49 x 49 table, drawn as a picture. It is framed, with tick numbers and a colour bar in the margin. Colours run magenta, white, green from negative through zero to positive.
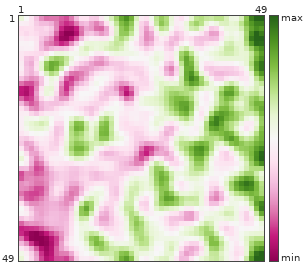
Lone odd cells: none. Slope: up to the right. Average level on the scale: 50%. Grain: blotchy.
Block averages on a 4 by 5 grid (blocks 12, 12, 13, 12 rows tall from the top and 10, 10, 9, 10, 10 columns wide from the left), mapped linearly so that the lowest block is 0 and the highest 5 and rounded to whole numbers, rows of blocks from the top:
2 2 3 3 5
2 3 2 4 5
1 3 3 4 5
0 3 4 3 4
